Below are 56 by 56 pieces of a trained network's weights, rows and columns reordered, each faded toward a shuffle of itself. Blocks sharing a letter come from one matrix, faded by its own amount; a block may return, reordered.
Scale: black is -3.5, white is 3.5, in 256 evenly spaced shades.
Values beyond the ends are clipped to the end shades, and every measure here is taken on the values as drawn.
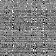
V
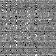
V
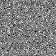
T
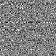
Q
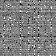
V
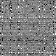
V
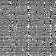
V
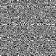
Q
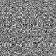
Q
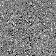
T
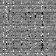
V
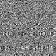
Q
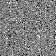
T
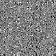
T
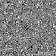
T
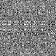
Q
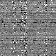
V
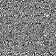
Q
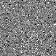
T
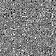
T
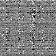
V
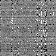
V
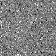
T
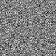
Q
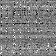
V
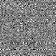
Q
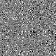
T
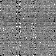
V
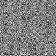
Q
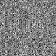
Q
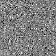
T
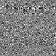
Q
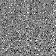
T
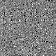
T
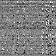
V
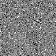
T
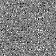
T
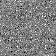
T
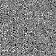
T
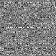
Q
